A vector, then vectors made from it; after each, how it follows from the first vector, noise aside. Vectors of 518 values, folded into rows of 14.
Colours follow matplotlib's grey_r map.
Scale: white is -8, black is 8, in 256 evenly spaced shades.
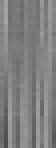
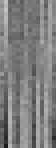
scaled up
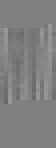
partly zeroed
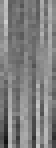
scaled up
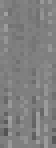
partly zeroed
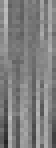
scaled up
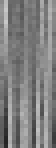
scaled up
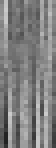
scaled up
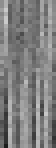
scaled up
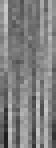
scaled up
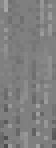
partly zeroed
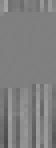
partly zeroed
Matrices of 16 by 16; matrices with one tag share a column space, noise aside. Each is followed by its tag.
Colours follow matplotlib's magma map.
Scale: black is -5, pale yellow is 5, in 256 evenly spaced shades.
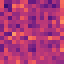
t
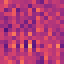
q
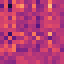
t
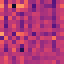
t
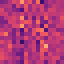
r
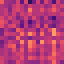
r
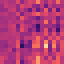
q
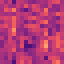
q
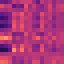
t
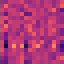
q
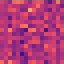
r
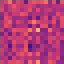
r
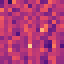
q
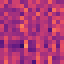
q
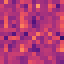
t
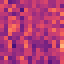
q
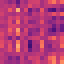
q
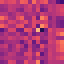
r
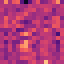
r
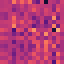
r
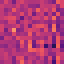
q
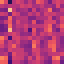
q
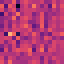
t
